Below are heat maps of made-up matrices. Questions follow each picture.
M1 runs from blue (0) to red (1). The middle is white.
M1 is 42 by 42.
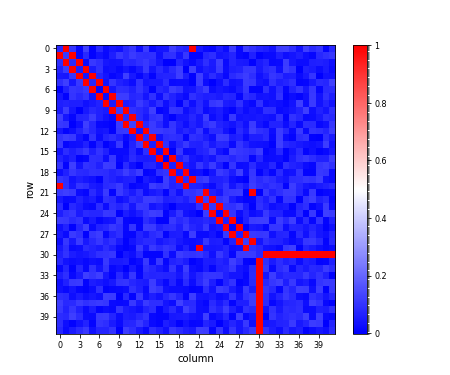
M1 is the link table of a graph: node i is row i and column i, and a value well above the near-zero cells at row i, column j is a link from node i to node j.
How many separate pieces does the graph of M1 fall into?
3
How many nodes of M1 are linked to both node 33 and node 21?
0
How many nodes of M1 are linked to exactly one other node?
11
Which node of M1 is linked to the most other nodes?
node 30
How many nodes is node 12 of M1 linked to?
2
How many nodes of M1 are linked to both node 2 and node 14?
0
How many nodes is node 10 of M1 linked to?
2
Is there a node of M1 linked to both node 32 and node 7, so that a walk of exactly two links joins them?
no
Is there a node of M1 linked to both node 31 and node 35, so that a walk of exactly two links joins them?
yes
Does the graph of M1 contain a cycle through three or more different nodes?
yes
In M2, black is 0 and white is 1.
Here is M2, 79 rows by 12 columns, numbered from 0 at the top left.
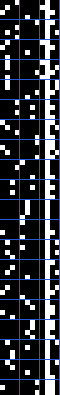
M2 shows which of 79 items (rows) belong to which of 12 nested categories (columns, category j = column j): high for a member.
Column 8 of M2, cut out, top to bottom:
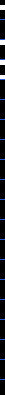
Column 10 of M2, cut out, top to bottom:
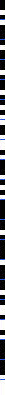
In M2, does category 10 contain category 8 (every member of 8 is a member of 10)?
no
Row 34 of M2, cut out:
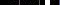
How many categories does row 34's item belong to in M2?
1
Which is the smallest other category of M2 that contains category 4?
9
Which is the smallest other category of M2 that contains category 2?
9
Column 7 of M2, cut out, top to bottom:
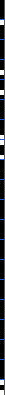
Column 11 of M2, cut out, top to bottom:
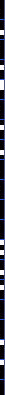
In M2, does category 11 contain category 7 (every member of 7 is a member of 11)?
no
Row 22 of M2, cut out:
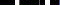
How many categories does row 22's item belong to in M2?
2
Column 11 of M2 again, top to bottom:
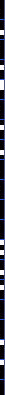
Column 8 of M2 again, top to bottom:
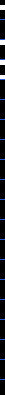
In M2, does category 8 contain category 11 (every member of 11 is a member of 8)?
no
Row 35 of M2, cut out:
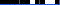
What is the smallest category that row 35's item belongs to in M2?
6
